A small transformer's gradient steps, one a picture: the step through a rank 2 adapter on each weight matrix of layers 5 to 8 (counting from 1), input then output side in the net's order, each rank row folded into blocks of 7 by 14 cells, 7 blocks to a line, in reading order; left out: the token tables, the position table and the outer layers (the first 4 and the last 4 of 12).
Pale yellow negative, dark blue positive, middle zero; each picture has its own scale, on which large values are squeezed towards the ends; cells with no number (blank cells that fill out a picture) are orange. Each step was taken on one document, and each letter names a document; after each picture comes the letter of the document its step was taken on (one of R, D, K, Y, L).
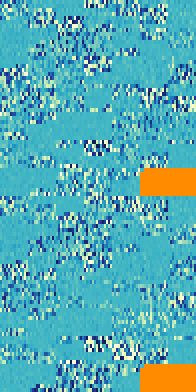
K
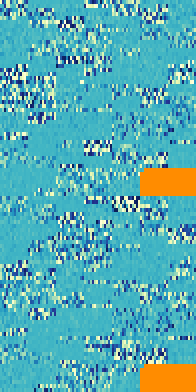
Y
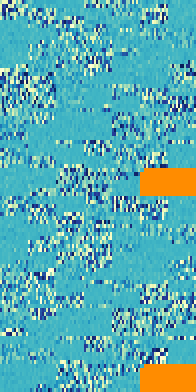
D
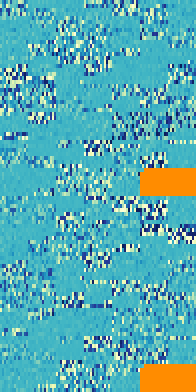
Y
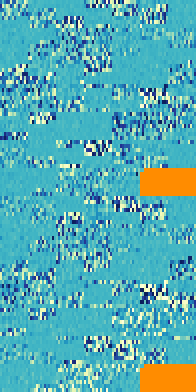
D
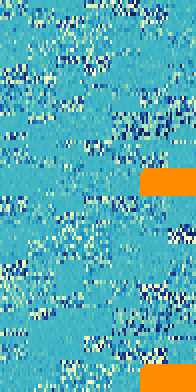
Y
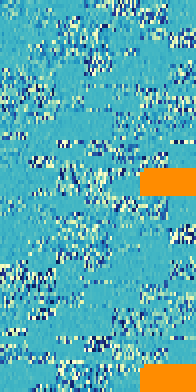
K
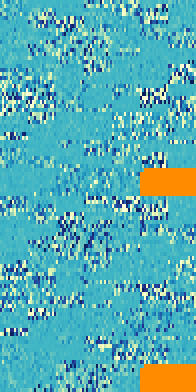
Y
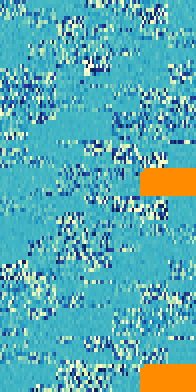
D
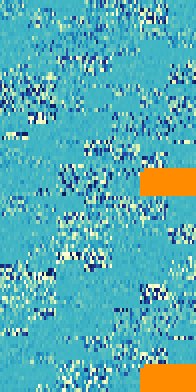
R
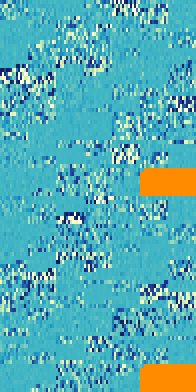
K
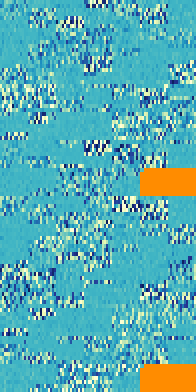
D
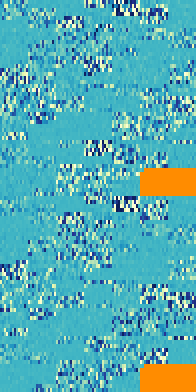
K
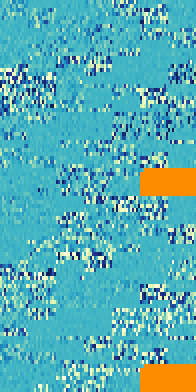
R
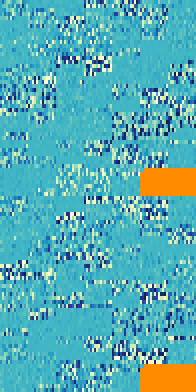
Y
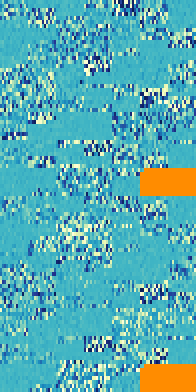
D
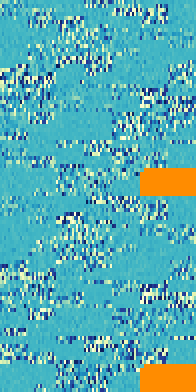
K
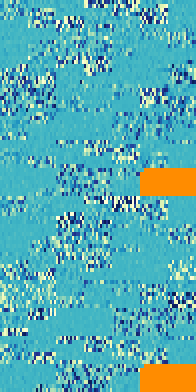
R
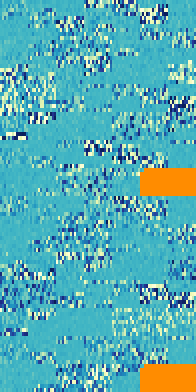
R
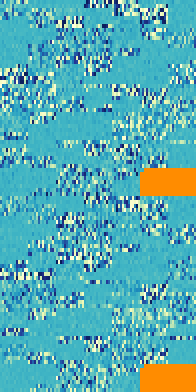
D
